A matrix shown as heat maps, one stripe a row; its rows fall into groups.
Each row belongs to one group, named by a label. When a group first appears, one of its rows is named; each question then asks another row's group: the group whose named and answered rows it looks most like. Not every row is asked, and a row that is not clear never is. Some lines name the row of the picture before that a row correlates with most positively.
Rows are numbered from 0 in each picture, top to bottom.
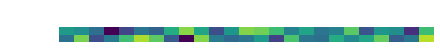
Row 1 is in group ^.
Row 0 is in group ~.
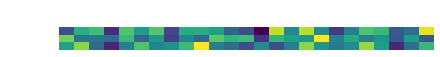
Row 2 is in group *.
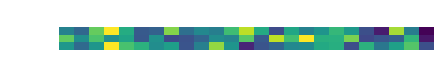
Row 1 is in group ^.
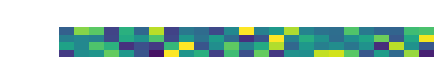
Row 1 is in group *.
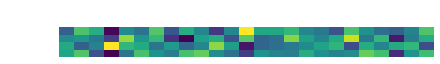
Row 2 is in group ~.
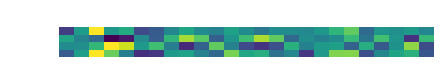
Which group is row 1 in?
~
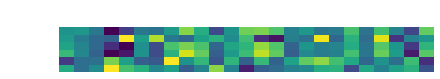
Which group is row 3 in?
~
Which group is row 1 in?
^
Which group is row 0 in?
~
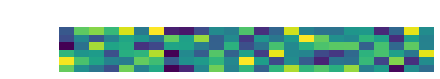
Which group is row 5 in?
^
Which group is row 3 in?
*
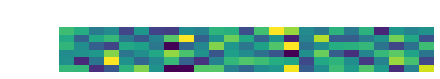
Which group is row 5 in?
^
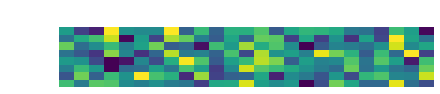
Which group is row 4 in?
~
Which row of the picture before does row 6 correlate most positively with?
5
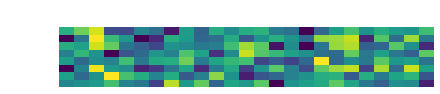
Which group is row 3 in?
~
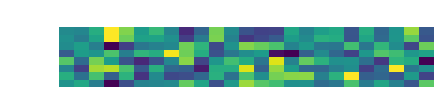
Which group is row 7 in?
~
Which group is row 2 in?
~
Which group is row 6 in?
^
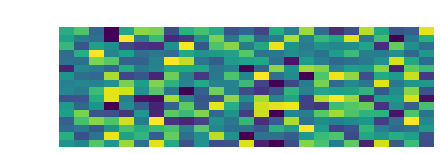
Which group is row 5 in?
*
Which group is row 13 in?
*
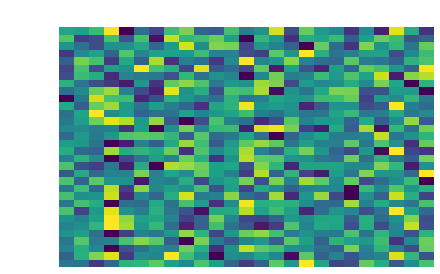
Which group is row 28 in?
^
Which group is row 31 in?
*
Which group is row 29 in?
~
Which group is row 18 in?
~
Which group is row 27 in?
~
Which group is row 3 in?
*
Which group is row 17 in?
~
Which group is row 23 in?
~
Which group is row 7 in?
~
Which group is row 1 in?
~
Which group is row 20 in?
^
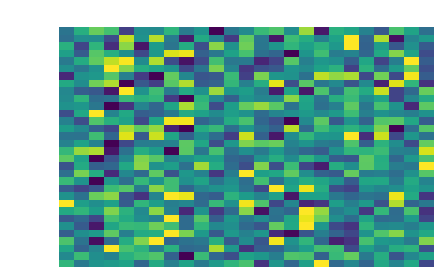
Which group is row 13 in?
^
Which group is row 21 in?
*
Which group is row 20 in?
*
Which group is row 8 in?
^
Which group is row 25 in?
*
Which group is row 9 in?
^
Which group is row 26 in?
*
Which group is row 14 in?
^
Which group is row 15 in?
~
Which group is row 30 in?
^
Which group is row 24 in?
^
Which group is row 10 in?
~
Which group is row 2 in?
^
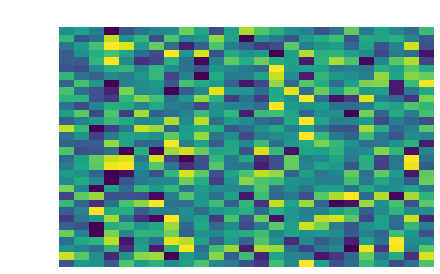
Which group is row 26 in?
*
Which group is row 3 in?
*
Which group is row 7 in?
*
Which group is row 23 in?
*
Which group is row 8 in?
^
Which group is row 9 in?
*
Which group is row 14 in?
*
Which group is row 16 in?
~
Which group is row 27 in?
*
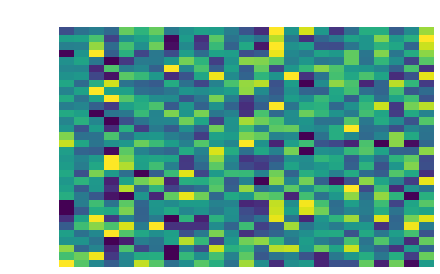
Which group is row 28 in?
~
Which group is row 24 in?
*
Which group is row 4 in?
~
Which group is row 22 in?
~
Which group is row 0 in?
*
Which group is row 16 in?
^
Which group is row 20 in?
*
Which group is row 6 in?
^
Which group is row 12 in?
~
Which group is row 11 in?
*
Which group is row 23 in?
*
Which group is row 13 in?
^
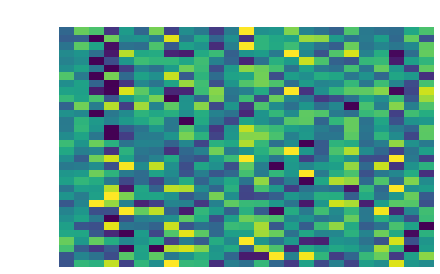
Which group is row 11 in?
*
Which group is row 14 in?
~
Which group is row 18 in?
^
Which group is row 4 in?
*
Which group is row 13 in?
~
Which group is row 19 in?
^
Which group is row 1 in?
*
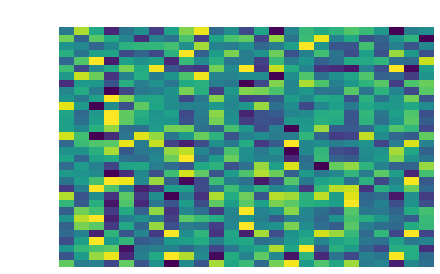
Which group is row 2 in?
*
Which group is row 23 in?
^
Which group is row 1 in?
^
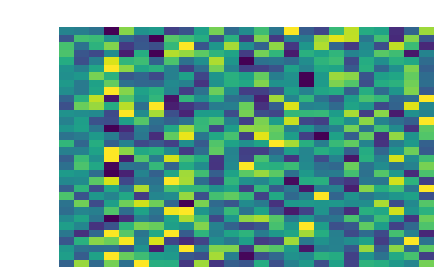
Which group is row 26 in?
*
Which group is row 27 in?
*
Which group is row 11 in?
^
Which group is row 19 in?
~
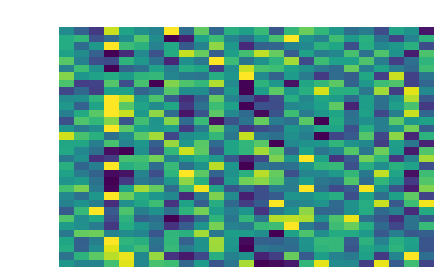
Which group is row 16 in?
~
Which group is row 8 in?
*
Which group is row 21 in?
*
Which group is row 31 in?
^
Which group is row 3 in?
~
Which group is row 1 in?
^
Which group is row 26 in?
^
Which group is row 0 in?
*
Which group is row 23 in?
*
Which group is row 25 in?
^
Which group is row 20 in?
~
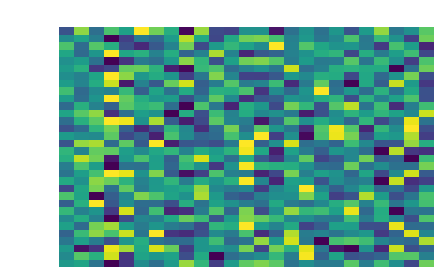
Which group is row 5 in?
^
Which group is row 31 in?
~
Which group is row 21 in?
*
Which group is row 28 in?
^
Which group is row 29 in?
*
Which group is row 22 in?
*
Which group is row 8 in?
^
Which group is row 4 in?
~
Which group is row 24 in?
^
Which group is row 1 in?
~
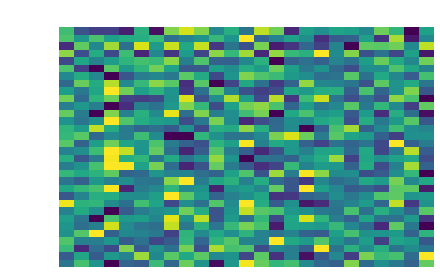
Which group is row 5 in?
*
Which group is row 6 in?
~
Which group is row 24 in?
~
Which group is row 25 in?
*
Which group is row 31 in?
~
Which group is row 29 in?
^
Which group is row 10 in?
~
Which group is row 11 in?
*
